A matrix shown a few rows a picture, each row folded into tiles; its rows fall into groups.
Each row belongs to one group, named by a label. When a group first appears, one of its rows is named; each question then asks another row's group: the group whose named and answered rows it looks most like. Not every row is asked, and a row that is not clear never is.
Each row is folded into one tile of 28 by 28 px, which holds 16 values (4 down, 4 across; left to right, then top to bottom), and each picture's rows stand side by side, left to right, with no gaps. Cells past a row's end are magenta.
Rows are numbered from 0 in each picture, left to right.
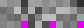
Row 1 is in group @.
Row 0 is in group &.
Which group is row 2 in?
&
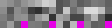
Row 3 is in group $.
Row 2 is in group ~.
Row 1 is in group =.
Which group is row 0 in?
@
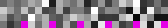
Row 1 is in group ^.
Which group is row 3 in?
~
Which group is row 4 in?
=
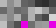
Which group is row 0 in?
^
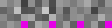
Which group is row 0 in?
&
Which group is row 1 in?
&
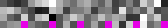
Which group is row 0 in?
&
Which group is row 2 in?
@
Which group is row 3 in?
@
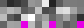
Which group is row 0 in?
&
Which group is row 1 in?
^
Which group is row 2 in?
$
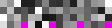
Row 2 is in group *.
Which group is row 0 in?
^
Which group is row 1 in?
~
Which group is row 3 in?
=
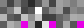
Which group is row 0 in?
&
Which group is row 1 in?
~
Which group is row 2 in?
@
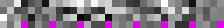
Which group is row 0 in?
^
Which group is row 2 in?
=
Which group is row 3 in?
=
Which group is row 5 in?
=
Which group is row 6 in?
$
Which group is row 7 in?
@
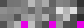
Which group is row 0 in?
*
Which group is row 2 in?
$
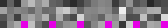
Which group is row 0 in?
*
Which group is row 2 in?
&
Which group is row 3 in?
*
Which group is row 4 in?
~
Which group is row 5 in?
&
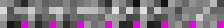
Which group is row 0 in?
$
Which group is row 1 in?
$
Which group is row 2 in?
$
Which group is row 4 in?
$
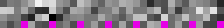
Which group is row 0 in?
$
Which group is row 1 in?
=
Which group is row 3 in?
@
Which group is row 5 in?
&
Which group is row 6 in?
@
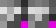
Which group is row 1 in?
$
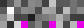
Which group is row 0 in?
~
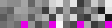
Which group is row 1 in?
=
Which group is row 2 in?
^
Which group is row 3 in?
=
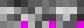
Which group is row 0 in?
&
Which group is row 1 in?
~
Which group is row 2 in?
$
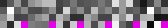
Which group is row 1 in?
=
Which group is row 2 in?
~
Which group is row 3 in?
~
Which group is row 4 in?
^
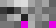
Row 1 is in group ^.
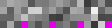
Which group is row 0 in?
@
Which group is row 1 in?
$
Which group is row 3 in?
~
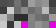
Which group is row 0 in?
~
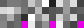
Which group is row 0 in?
$
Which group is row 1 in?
^
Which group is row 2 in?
^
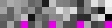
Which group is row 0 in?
@
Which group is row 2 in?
$
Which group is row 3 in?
=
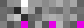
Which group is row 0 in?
=
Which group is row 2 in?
^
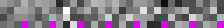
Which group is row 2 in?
~
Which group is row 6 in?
&
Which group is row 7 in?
&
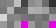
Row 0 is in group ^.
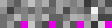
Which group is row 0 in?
@
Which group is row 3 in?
~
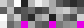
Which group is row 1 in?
=
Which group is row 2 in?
&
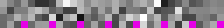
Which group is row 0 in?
@
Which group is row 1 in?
&
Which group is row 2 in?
=
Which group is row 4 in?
@
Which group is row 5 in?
^
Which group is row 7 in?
*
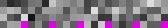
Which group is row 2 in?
@
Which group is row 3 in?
~
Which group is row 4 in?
$
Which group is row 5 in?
=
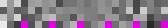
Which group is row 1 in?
@
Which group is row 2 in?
*
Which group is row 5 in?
$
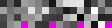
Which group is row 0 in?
*
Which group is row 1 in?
$
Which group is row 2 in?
=
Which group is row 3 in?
~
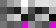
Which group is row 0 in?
=
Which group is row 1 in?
=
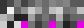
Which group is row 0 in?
~
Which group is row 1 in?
$
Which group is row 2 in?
$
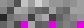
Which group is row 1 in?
=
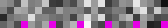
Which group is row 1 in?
^
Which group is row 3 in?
^
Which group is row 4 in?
=
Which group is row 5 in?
$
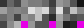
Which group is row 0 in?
*
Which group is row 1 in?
$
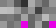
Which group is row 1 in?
@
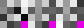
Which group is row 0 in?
=
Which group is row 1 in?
^
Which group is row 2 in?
^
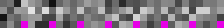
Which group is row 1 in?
$
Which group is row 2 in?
$
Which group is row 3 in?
&
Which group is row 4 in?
&
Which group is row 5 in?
$
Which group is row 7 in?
$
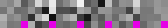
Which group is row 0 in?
^
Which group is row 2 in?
=
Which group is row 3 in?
*
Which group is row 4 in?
=
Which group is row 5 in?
*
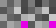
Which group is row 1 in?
&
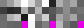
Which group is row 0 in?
=
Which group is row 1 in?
^
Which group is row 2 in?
^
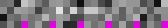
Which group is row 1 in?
@
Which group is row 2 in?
$
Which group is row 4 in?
@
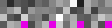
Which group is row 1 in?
*
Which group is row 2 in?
^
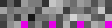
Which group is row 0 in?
*
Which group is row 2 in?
@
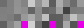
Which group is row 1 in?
^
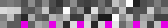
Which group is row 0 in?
$
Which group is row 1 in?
&
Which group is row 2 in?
~
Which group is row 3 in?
~
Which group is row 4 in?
^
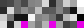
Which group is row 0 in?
~
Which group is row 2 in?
=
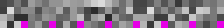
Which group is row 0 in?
~
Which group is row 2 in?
@
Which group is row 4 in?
&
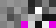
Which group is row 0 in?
@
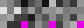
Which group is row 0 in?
$
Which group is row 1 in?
*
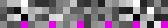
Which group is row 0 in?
=
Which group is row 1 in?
&
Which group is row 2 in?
^
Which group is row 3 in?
*
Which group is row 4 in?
=
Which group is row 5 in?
~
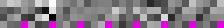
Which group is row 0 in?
=
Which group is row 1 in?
=
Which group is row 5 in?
&
